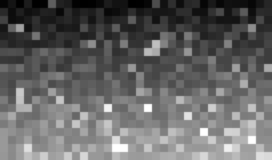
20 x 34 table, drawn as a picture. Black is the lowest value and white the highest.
The top left is the ninth with the lowest average. Fine speckle covers the field. There are no regular stripes. There is an overall slope up to the bottom.
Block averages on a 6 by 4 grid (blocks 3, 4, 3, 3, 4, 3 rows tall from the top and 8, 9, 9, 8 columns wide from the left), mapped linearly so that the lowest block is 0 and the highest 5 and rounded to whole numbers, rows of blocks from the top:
0000
1121
2222
3233
4444
4555
